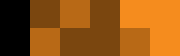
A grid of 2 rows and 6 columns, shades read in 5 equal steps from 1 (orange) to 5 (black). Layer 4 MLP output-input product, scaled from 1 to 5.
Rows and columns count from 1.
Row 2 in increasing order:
1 2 2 3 3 5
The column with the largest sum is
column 1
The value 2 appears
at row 1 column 3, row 2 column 2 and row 2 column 5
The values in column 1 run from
5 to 5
